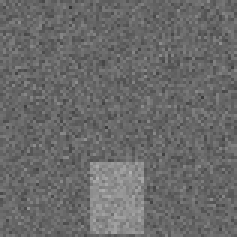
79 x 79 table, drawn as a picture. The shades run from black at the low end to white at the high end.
Odd patch: higher, in the bottom middle. Ninth with the highest average: bottom middle. Stripes: none.
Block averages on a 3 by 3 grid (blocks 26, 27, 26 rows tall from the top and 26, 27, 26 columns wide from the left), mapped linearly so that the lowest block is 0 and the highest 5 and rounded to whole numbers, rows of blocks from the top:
000 / 000 / 050
